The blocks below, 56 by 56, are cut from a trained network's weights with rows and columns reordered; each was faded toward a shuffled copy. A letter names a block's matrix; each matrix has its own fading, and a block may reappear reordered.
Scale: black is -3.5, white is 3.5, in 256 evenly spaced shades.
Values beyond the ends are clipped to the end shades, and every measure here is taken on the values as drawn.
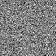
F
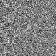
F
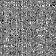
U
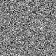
F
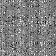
U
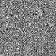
F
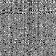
U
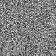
F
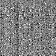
U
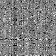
U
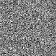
F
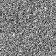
F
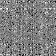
U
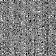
U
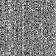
U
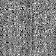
U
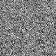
F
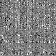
U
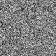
F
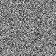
F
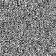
F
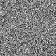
F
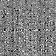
U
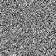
F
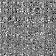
U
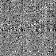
U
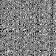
U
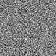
F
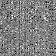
U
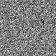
F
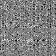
U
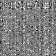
U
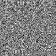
F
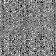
U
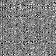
U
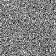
F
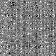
U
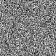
F
